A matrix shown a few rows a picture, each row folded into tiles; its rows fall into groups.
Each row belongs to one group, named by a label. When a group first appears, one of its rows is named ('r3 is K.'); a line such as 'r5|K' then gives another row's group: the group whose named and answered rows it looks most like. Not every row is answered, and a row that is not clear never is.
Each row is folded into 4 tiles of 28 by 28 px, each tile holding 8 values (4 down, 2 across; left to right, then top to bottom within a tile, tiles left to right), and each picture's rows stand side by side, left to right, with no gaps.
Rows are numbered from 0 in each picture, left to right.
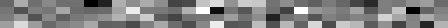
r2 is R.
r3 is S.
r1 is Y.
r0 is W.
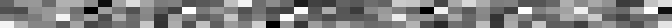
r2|R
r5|Y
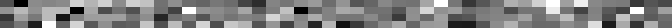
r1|R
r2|S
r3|Y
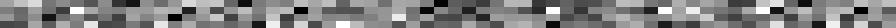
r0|R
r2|S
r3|W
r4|W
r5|W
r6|Y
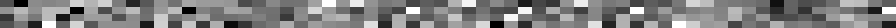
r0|S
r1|S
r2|Y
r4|R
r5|R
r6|W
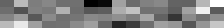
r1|Y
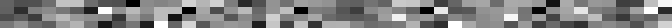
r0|W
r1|S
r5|Y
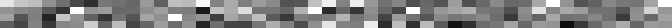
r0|R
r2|Y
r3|R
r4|Y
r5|Y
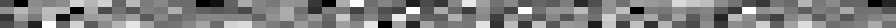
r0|S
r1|W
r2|W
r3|R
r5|S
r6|R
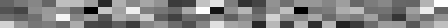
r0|W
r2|S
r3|Y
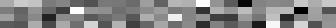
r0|R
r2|S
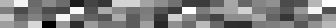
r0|R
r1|R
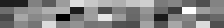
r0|S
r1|R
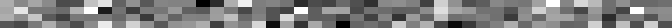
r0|Y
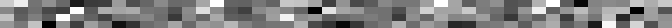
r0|R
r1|Y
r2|W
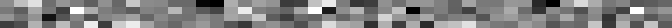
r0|R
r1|W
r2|Y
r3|S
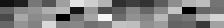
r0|S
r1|S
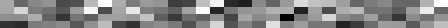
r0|Y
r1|Y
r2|S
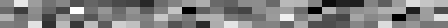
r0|R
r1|S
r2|W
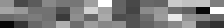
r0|Y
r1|W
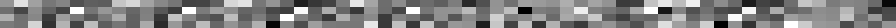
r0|R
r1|R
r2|R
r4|S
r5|Y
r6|R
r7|W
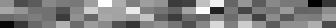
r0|Y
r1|Y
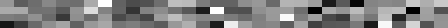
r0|Y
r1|W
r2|W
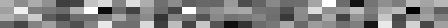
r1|R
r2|Y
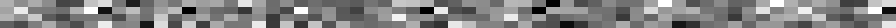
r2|R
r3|W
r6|Y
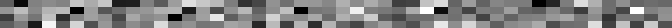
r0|S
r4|W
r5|R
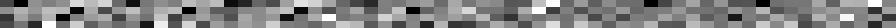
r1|S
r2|S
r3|S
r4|Y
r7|W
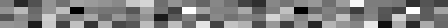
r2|S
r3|R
